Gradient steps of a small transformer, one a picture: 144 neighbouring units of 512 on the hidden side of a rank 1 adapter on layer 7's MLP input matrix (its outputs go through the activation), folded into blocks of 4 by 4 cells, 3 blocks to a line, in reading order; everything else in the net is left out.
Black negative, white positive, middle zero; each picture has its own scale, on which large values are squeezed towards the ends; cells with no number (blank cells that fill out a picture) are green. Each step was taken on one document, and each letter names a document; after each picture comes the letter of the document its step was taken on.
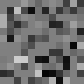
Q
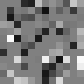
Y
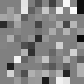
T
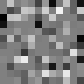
T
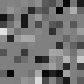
Q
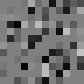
Y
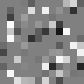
Y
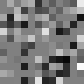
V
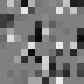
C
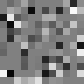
Q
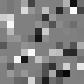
C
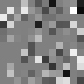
T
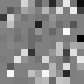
T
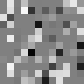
C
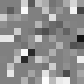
T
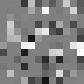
Y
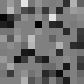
T
